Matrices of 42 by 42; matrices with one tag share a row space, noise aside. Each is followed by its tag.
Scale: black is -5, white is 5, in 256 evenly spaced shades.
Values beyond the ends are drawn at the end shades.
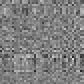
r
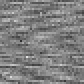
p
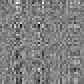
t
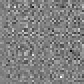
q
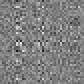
t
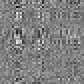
t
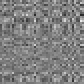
r
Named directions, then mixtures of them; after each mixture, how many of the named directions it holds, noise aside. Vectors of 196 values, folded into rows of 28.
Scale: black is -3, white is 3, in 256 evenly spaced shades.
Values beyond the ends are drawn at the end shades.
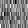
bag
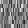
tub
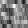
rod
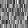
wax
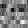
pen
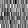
one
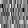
three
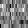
three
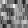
one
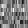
three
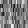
three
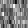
three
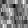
one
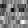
one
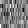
three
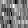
two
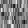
two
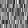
one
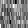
two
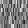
one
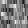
two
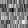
three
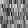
three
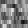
two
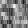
one
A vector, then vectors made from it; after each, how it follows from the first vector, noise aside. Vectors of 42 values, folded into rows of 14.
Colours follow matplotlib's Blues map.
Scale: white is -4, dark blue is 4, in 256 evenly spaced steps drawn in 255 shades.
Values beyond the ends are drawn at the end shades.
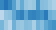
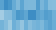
shrunk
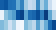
scaled up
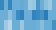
partly zeroed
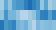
wrapped around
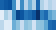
scaled up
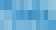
shrunk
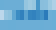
partly zeroed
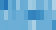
partly zeroed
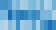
reversed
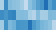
wrapped around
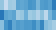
negated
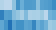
negated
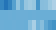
partly zeroed
